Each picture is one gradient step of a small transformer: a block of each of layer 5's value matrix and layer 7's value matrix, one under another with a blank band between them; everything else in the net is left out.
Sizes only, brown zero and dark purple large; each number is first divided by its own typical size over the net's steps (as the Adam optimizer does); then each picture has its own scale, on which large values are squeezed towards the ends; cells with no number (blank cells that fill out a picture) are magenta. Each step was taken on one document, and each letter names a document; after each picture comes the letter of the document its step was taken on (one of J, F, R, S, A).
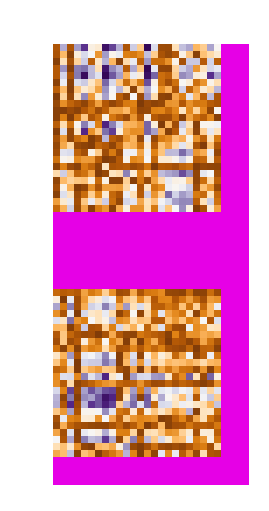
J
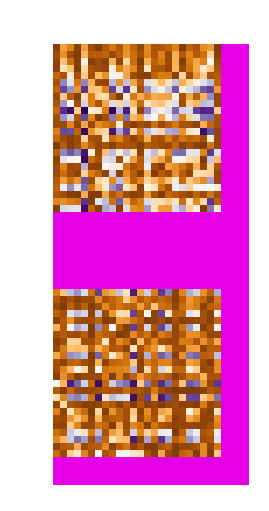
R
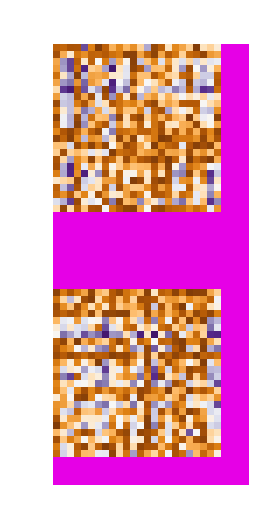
R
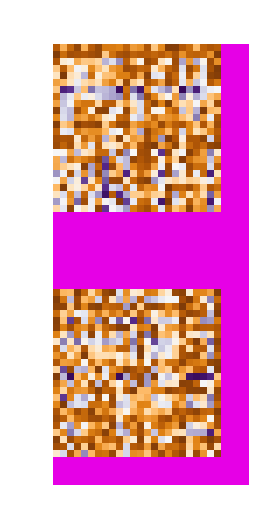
J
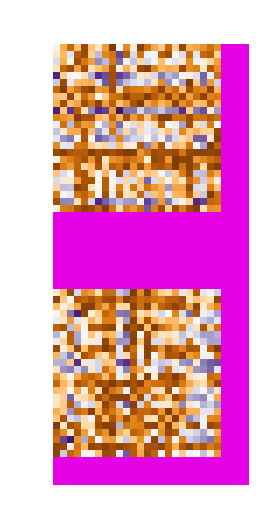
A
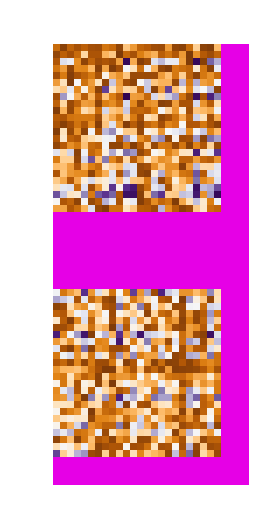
J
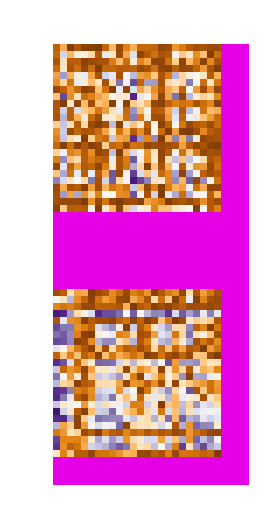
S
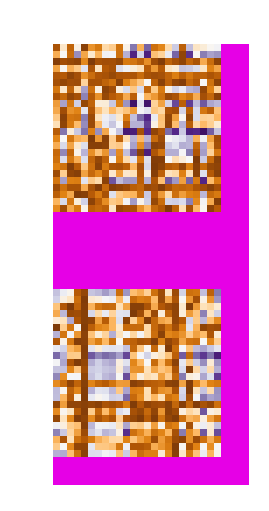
S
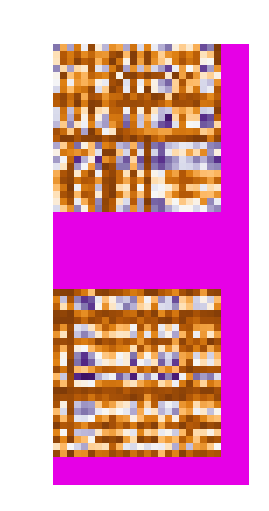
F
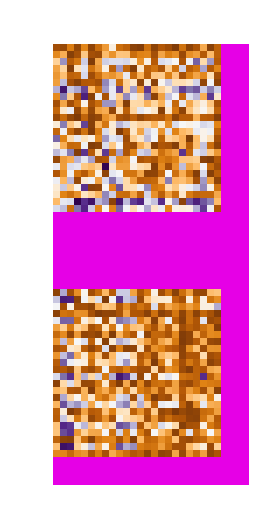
J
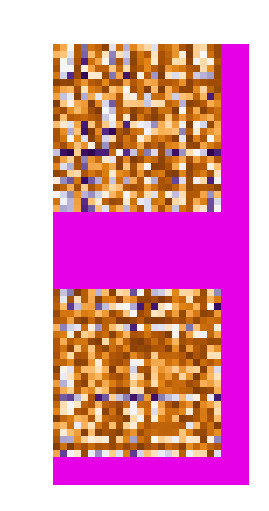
R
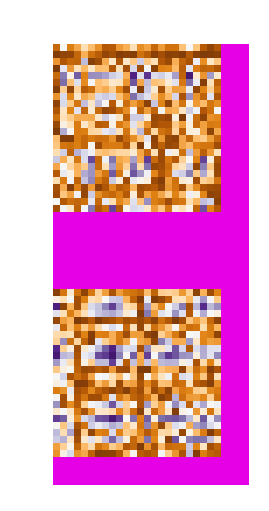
S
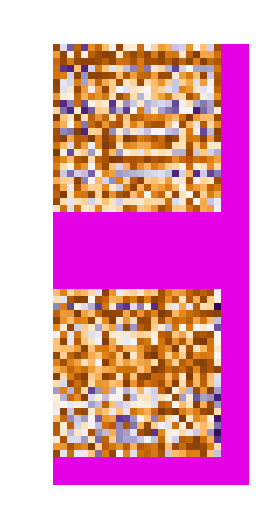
R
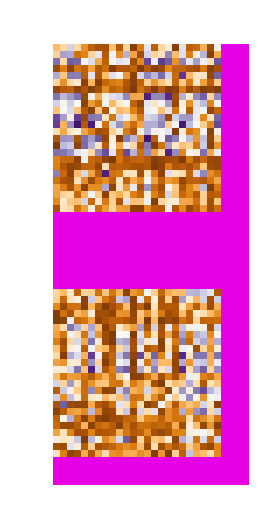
A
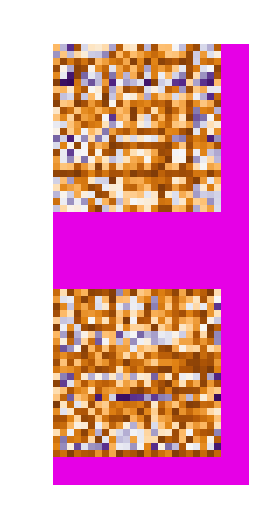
R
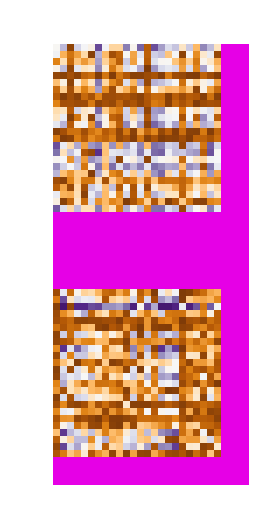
F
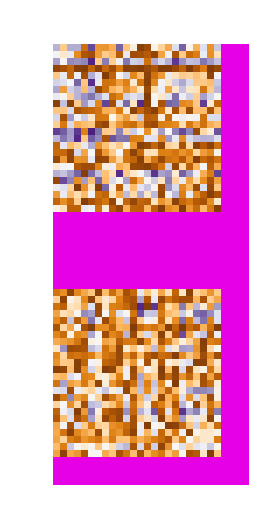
A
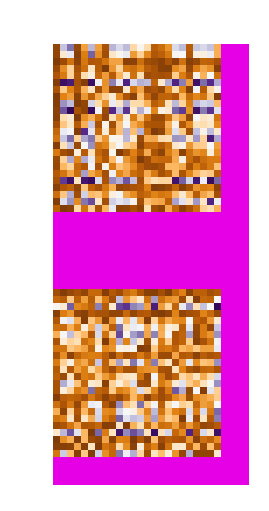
R
